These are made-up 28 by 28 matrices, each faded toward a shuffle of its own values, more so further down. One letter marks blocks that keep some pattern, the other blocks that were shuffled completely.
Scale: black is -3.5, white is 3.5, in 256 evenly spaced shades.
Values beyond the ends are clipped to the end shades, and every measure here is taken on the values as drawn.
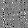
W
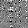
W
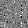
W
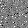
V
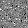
V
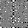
W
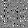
W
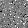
V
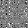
W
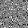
W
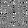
W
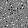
V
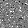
V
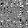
W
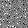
V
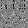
W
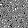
V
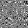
W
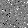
V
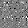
W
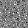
W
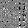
W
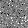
V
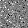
V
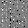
W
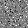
V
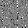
W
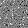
V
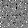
V
